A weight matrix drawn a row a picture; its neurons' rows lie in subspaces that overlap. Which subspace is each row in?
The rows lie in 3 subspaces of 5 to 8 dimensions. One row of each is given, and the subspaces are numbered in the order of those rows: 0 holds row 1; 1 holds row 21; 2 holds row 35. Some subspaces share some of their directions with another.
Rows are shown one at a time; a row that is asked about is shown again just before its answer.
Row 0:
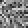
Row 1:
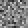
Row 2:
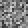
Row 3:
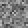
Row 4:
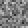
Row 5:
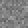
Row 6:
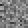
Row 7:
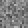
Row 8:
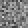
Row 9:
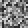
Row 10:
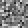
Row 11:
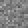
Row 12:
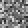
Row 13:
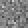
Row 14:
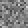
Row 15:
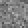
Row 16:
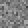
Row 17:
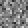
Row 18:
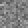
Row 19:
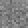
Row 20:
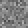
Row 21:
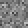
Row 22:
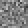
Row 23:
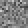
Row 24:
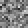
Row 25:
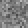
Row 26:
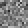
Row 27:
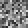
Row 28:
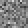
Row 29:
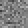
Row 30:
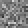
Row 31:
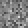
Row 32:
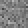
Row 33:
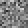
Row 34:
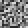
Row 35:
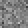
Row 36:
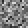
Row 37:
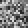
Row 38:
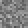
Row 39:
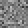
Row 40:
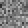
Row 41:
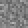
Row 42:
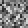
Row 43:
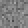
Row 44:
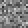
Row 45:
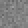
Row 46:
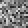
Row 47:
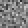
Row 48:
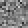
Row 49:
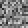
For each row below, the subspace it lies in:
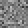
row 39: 0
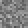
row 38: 0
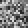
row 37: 0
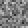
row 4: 2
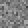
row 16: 1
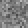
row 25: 1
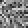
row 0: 0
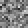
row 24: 0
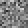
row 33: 1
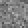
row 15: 1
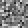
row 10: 2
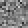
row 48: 2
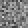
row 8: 2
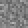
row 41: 1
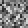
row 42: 0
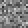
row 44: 0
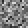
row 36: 2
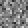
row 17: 2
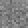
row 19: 2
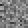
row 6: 1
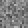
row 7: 0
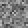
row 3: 1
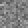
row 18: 1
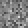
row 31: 2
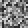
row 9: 2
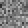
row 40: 2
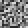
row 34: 2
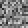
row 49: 2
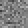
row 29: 0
